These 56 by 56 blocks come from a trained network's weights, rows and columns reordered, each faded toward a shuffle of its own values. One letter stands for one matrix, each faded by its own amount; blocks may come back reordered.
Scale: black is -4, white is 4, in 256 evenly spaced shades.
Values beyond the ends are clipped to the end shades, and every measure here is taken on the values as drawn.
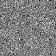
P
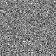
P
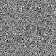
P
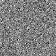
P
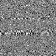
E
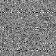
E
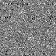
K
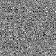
P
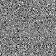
K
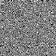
K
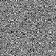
K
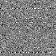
E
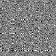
E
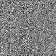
P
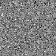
K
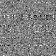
E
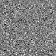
P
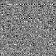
E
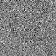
K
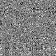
K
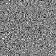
K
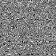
K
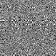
E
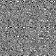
E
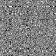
E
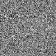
P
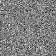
P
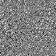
P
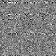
E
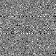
E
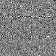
E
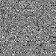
E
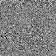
K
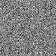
P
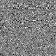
K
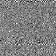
E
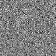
P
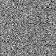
P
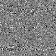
K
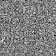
P
